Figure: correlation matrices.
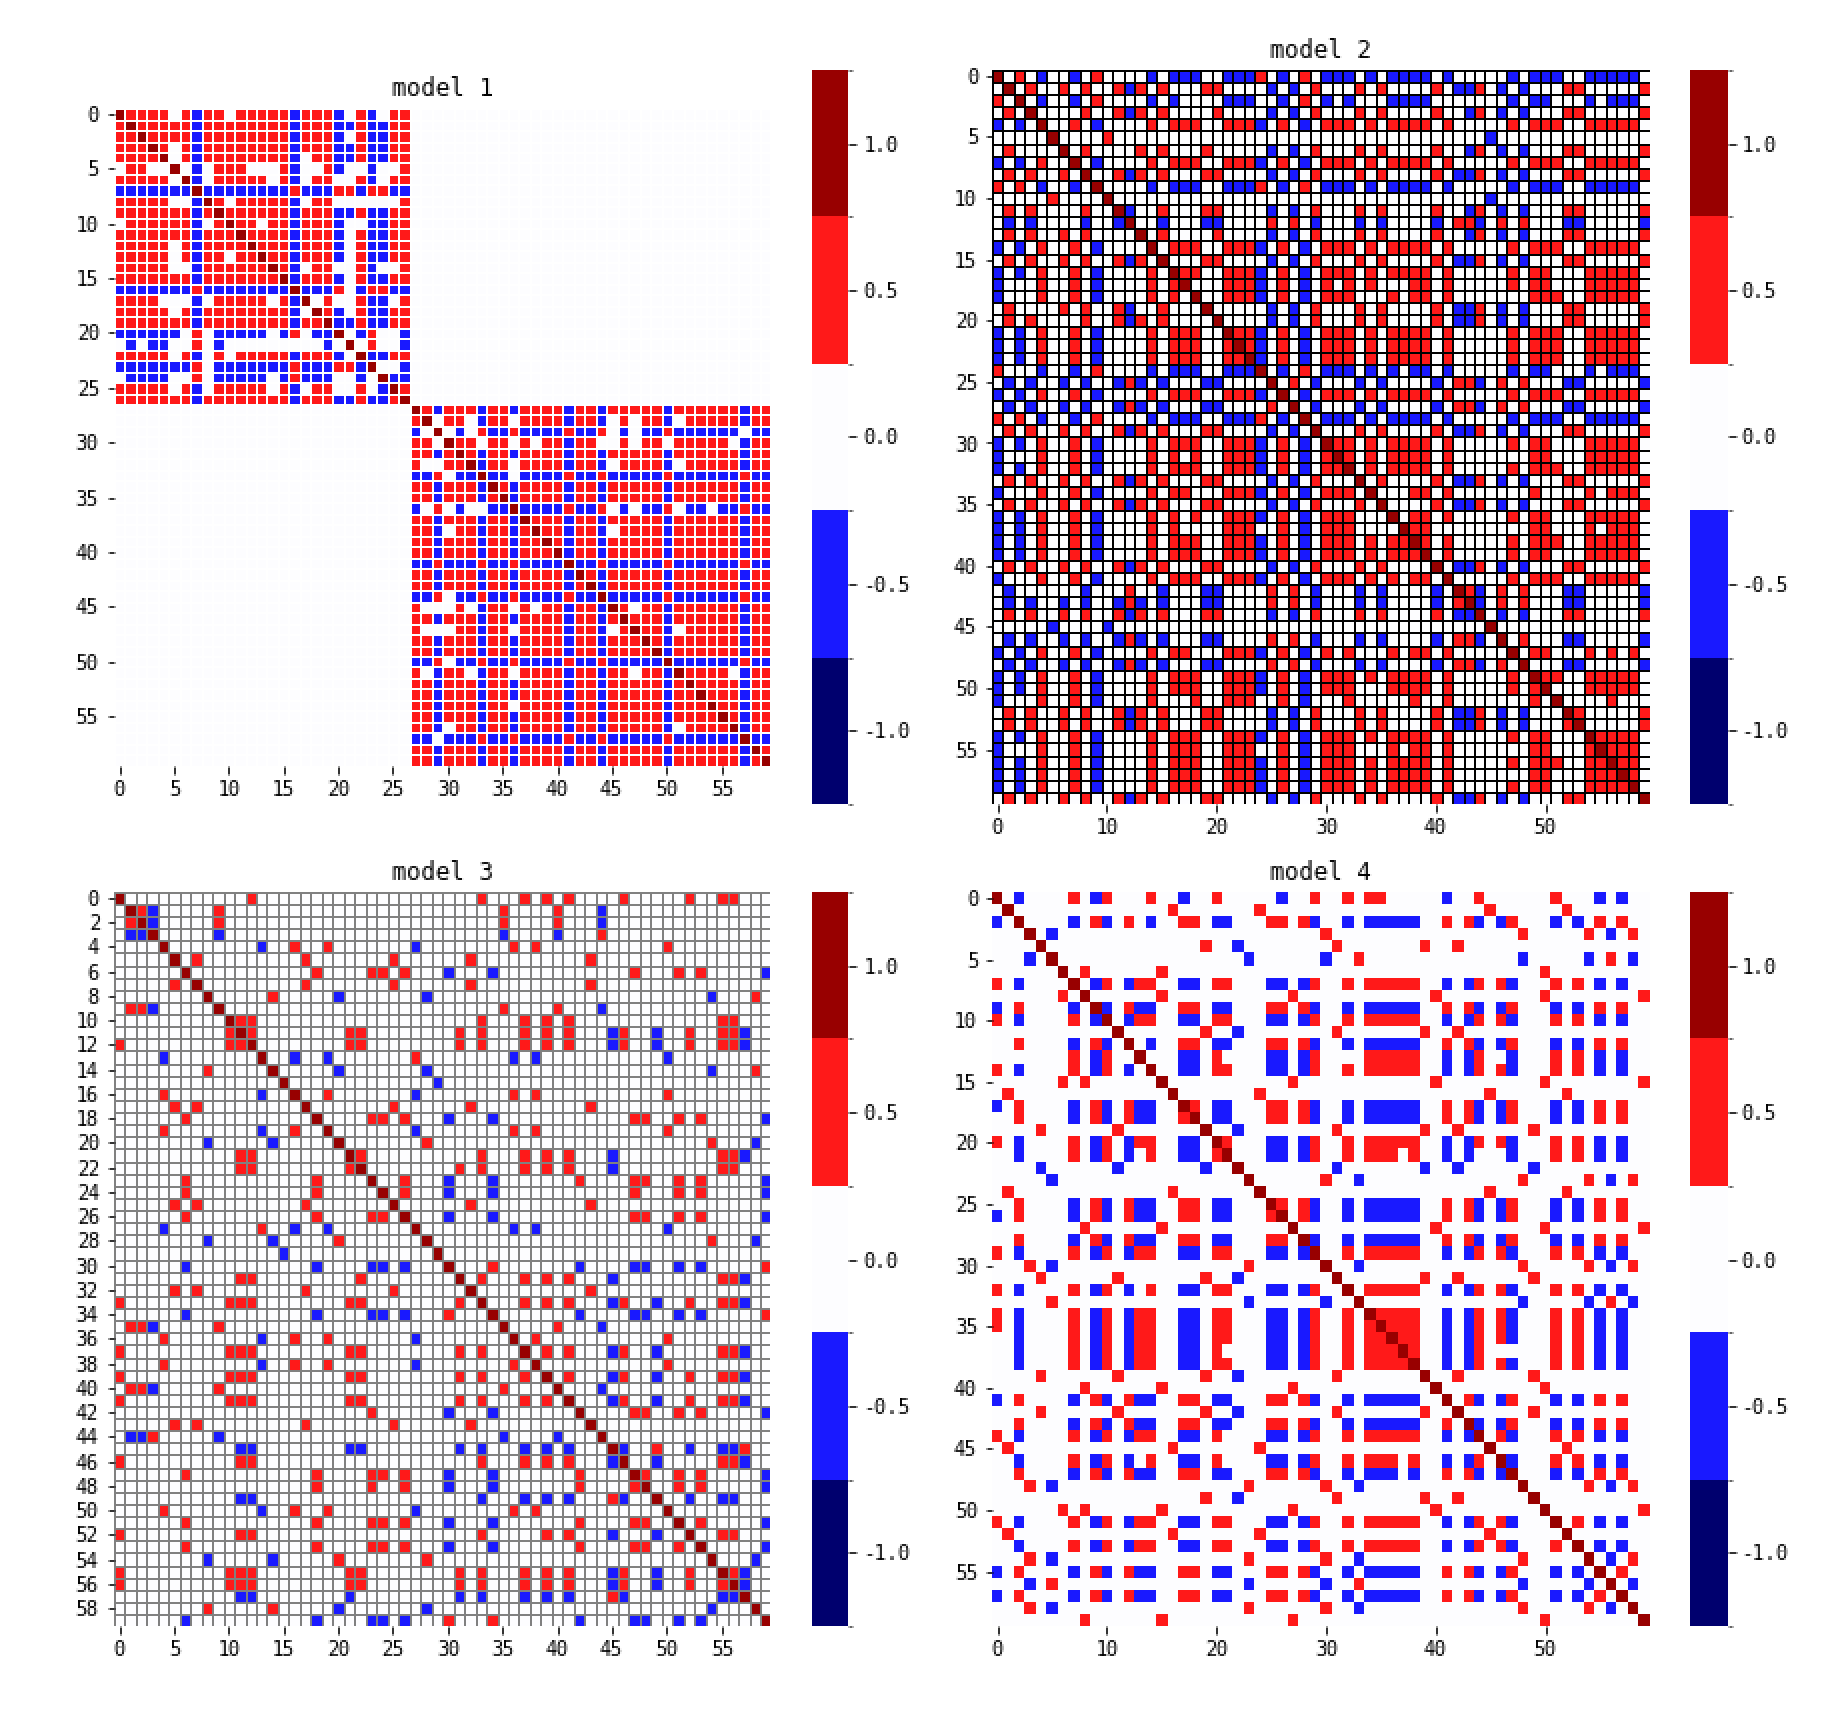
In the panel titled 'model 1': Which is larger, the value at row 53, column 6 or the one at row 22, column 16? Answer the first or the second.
the first
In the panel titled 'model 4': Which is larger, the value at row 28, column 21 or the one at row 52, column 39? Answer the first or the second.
the second
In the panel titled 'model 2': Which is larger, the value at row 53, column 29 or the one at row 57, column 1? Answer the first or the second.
the first
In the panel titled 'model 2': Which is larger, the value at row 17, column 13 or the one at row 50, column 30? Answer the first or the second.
the second
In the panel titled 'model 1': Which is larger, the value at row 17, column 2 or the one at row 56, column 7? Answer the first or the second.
the first
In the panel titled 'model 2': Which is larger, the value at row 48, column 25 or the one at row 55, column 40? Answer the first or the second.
the first
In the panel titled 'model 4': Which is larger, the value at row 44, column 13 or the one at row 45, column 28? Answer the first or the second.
the first
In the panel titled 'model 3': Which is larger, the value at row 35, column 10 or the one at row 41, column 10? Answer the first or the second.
the second
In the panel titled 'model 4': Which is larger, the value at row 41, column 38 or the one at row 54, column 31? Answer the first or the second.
the second
